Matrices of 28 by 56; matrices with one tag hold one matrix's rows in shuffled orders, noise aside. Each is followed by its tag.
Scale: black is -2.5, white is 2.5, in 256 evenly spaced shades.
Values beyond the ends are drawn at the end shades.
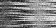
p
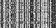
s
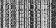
s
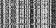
s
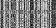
s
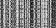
s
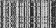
s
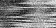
p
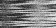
p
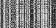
s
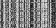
s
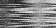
p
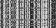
s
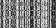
s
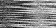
p
